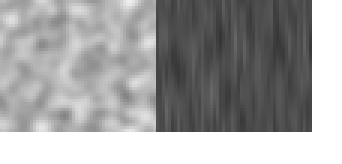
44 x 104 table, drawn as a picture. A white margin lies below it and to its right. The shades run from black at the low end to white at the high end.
It is made of 1 by 2 panels. Panel 1,1: high, blotchy. Panel 1,2: low, streaked downward, faint in contrast.
